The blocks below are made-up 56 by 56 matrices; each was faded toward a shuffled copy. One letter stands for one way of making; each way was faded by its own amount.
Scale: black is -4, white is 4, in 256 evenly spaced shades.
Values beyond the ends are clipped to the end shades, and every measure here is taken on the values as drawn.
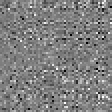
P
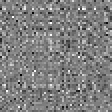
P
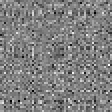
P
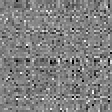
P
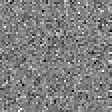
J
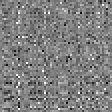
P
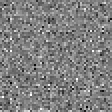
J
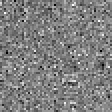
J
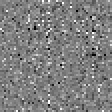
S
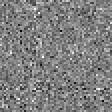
J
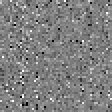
S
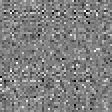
P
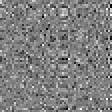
P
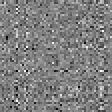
P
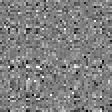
P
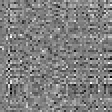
P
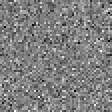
J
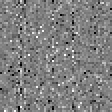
S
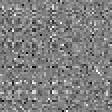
P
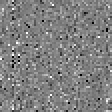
S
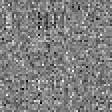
J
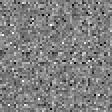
J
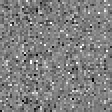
S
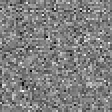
J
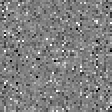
S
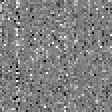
S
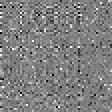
P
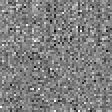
J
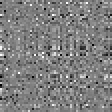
P
